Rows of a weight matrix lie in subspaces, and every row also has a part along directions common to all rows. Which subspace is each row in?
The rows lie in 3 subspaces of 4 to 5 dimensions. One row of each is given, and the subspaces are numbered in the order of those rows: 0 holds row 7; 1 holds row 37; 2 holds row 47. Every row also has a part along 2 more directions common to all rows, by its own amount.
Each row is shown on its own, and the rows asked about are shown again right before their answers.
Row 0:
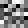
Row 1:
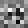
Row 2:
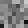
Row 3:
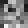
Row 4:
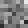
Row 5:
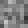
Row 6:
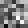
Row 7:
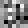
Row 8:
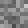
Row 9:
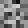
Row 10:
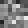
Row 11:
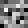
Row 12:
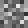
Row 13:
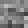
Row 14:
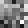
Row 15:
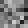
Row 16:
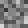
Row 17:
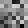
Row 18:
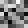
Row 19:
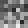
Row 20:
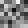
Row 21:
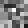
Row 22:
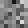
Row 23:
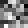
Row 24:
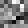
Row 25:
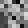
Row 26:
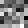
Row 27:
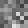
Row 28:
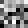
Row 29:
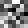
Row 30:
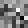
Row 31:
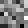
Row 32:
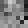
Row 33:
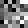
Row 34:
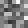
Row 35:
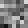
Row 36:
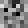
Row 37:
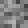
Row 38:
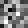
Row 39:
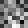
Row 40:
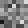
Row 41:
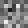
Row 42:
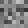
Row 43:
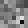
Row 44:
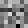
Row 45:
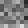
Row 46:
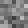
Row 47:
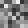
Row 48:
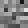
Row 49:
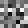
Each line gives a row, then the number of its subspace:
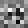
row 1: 1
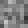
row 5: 1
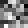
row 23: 0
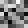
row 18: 2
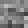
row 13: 2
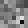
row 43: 0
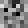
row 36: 0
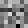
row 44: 1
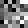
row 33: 0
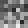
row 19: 0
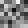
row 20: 2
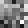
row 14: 2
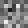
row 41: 0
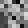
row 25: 2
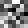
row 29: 2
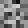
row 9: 1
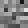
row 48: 0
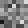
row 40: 0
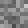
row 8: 1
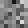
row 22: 0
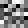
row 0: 0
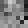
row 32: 1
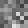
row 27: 2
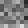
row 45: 2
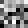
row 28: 1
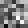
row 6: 0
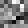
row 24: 0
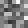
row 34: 1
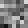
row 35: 1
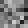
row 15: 1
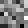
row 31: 2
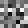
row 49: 1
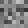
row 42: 1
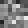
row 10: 0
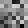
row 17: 2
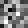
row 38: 0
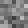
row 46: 1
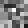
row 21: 2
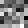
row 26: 2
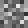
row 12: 0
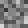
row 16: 1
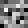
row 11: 0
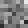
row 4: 1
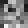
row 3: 0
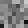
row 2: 1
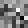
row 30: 2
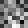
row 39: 2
